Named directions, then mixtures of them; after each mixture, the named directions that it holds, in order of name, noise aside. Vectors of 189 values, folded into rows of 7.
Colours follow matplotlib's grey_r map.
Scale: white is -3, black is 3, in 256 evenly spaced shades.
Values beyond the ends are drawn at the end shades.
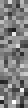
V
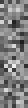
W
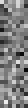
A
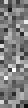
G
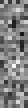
G, W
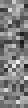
A, W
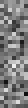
A, V, W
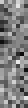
A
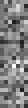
A, G, W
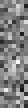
A, G, W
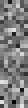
V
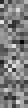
W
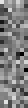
A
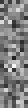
W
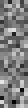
V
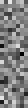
A, G, V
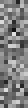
V, W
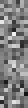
V, W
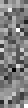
G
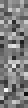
A, V, W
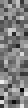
V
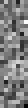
G, V, W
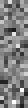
V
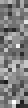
A, G, V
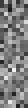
G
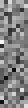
G, V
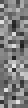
V, W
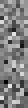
V, W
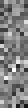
A, G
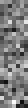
A, G, V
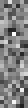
V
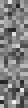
V
